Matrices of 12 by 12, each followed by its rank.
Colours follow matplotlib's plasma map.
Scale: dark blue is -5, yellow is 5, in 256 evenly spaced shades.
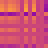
one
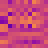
two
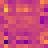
two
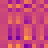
one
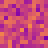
full rank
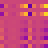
one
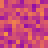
full rank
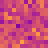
full rank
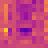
two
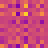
two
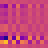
one
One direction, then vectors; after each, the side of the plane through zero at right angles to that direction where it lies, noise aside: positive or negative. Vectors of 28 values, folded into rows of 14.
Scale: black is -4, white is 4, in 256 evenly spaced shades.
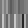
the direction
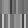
positive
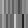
positive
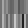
positive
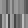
negative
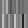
positive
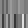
negative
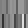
negative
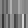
negative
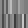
negative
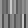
negative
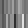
negative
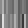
positive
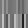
positive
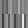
negative
